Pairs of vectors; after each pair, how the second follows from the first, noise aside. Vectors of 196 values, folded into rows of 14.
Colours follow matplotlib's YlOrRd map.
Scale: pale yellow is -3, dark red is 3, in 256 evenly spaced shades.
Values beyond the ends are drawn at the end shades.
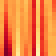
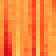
shrunk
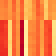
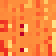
partly zeroed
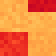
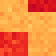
copied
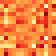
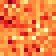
shuffled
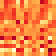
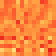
shrunk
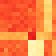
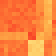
shrunk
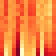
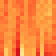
shrunk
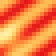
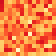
shuffled
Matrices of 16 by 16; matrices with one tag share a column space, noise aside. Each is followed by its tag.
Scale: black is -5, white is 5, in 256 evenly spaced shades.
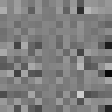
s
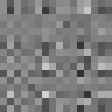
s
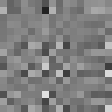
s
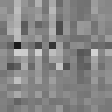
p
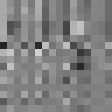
p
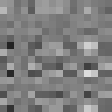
s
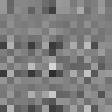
s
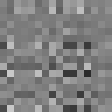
s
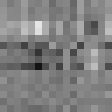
p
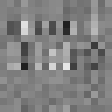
p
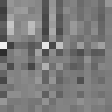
p
